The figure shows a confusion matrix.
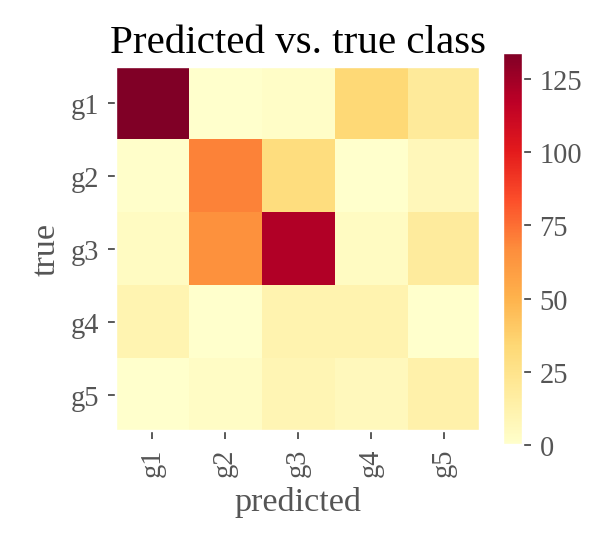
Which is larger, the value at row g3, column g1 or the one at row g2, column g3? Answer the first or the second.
the second
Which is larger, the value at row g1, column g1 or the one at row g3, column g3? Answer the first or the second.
the first
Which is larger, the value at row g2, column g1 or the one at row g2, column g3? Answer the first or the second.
the second
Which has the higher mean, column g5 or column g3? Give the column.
g3
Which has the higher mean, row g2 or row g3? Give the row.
g3
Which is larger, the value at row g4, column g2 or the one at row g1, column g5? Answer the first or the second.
the second
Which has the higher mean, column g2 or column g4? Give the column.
g2
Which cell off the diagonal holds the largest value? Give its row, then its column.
g3, g2
